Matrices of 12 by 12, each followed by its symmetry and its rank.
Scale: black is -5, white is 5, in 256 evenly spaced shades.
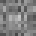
neither, rank two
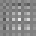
symmetric, rank one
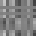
neither, rank one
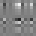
neither, rank one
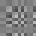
symmetric, rank one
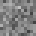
neither, full rank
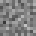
neither, full rank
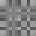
symmetric, rank one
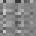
neither, rank two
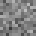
neither, full rank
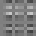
neither, rank one
